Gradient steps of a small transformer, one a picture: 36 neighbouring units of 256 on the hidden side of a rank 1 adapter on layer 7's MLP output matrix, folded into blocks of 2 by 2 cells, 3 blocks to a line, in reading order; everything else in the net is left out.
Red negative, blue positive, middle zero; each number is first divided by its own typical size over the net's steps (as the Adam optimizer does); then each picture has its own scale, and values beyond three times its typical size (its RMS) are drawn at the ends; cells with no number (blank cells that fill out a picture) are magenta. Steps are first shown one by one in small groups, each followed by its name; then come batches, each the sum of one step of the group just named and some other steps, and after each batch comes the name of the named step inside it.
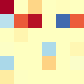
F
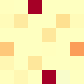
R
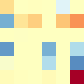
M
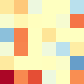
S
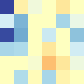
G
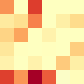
R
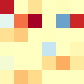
F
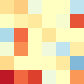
S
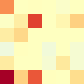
M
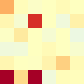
G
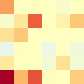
M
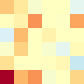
S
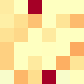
R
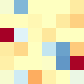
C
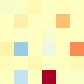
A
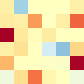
C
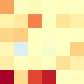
A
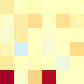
A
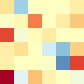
C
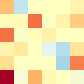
C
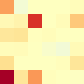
C
